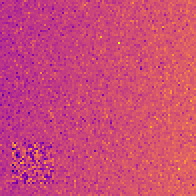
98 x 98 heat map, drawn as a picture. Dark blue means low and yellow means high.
Grain: fine. Roughest part: bottom left. Slope: up to the right. Odd patch: rougher, in the bottom left.
